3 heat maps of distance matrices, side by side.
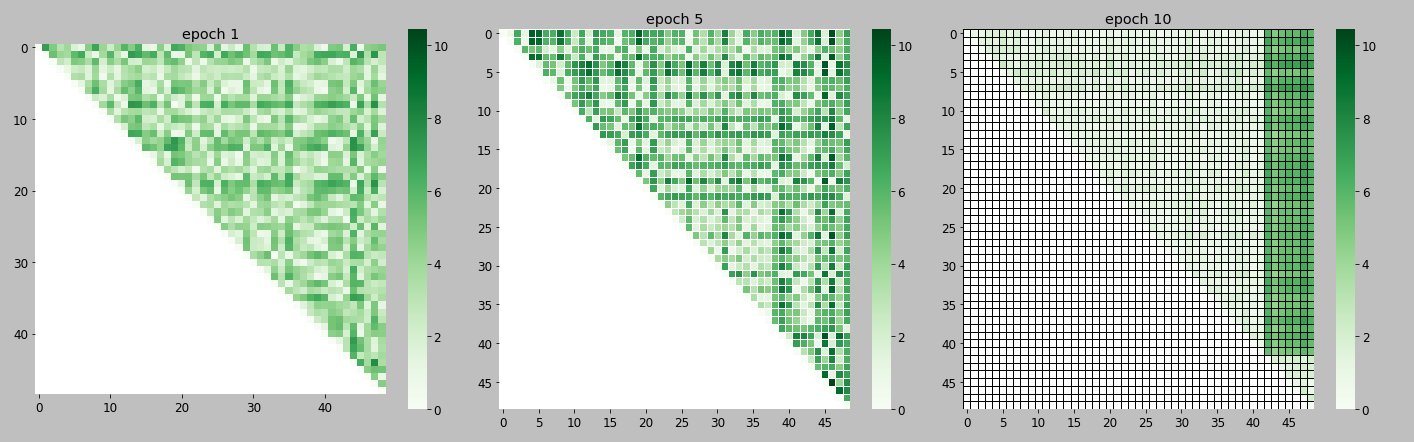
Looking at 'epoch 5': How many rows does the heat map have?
49
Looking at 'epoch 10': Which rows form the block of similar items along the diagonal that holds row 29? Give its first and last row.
0 to 41
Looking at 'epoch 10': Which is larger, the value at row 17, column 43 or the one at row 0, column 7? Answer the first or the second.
the first
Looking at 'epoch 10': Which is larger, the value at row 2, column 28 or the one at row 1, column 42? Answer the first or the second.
the second
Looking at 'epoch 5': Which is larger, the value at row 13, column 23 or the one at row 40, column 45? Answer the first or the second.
the second
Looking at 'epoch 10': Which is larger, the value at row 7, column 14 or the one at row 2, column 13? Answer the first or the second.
the first
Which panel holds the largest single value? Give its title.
epoch 5
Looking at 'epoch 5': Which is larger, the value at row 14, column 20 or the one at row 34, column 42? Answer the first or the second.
the second
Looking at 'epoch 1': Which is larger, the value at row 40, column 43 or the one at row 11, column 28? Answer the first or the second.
the second
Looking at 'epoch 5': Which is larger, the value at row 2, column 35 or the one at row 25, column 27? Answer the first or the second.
the first
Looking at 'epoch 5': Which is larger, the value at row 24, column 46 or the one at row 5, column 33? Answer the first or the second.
the second
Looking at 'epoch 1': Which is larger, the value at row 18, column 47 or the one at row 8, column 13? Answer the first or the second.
the second
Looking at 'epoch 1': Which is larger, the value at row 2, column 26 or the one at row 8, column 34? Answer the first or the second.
the second
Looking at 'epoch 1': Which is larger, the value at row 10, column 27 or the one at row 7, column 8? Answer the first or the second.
the second
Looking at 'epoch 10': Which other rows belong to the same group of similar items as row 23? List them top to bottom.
0, 1, 2, 3, 4, 5, 6, 7, 8, 9, 10, 11, 12, 13, 14, 15, 16, 17, 18, 19, 20, 21, 22, 24, 25, 26, 27, 28, 29, 30, 31, 32, 33, 34, 35, 36, 37, 38, 39, 40, 41
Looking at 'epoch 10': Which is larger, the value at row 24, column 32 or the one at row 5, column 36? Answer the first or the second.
the second
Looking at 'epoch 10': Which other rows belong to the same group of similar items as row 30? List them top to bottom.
0, 1, 2, 3, 4, 5, 6, 7, 8, 9, 10, 11, 12, 13, 14, 15, 16, 17, 18, 19, 20, 21, 22, 23, 24, 25, 26, 27, 28, 29, 31, 32, 33, 34, 35, 36, 37, 38, 39, 40, 41
